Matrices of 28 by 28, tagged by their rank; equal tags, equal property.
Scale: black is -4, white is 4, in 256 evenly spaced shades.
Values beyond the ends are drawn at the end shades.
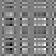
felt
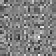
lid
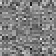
lid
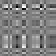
felt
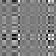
felt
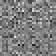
lid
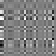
felt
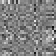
lid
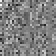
lid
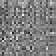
lid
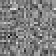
lid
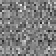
lid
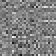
lid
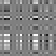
felt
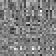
lid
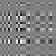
felt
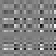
felt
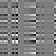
felt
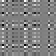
felt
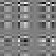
felt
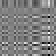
felt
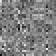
lid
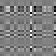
felt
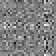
lid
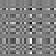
felt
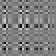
felt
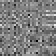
lid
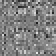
lid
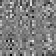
lid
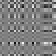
felt
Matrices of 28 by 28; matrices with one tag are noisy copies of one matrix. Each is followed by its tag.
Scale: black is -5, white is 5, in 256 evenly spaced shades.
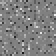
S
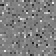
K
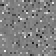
K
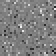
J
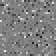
K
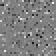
K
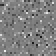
K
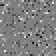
K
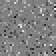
J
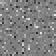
S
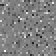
K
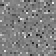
K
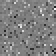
J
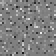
S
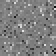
J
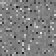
S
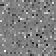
K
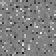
S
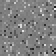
J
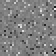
J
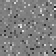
J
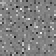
S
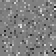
J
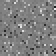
J
